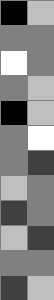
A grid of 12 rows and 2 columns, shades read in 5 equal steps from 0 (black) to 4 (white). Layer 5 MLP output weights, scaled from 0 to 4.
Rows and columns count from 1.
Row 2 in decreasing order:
2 2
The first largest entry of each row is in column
2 1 1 2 2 2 1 1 2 1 1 2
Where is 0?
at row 1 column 1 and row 5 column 1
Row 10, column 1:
3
